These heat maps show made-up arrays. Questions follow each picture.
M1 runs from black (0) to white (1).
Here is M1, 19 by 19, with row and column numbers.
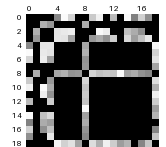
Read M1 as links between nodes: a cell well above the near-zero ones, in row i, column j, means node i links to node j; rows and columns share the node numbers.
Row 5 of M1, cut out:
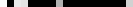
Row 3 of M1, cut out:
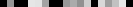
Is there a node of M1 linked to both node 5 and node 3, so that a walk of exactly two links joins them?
no
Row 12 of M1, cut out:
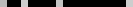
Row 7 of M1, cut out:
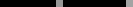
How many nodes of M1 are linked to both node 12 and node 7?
2
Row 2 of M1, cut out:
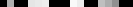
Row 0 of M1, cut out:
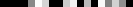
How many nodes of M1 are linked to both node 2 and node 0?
7
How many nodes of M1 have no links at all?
0
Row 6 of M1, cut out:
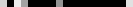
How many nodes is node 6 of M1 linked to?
5
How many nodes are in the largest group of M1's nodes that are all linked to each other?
2
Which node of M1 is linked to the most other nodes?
node 8
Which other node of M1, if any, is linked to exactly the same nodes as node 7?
node 13
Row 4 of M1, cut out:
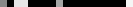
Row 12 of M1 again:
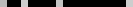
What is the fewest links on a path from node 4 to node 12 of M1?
2
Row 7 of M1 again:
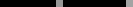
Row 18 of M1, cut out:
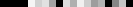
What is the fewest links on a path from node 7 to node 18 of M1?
1
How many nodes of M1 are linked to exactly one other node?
0
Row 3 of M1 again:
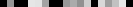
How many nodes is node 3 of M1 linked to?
12
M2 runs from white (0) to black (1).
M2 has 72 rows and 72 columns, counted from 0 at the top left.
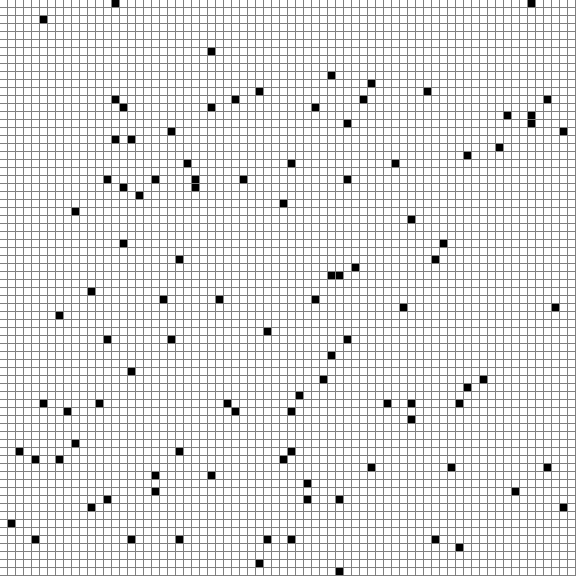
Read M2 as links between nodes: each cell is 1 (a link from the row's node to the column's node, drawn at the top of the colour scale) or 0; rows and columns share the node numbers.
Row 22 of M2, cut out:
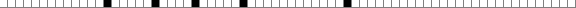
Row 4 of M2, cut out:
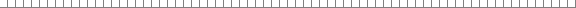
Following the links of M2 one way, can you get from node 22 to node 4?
yes
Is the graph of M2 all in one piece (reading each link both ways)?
no
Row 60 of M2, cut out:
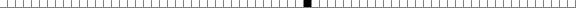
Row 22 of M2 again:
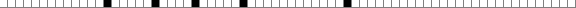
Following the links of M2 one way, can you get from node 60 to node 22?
yes
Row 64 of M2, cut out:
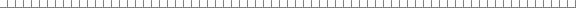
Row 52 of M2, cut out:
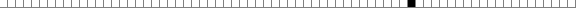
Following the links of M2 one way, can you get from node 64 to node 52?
no
